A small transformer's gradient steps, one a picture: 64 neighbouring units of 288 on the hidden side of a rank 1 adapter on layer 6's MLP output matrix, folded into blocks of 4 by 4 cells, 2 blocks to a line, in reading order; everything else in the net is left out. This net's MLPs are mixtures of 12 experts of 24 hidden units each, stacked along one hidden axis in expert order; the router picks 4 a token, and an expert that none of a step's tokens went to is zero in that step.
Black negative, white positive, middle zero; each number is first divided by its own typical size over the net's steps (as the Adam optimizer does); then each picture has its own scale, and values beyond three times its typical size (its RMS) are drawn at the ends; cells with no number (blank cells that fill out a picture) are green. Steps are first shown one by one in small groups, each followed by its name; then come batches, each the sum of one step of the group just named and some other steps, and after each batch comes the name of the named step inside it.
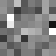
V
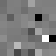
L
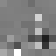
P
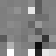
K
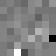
L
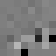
K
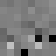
P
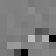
P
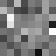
V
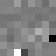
L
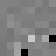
V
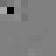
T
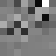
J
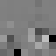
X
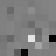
T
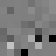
T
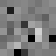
T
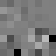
X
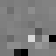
T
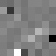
T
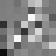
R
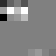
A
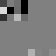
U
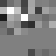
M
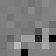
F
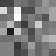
U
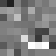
A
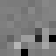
F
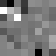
M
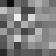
R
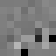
F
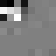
A
